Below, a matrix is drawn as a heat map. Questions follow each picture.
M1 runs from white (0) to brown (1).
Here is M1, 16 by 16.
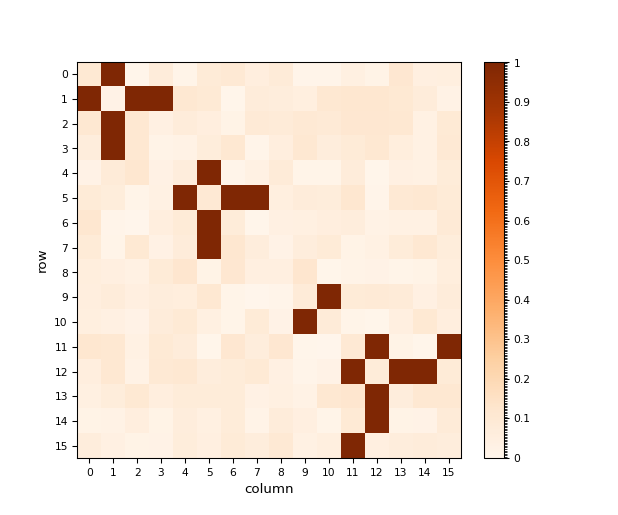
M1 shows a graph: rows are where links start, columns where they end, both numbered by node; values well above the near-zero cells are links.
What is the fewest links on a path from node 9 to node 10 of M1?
1
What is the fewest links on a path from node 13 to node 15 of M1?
3
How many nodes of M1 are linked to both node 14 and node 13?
1
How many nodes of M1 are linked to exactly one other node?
11
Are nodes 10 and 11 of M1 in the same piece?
no
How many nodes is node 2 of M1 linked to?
1
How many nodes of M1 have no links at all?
1
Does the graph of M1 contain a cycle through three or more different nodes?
no
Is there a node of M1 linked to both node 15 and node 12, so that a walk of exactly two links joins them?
yes
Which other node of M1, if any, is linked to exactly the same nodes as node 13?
node 14
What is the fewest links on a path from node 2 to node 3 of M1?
2
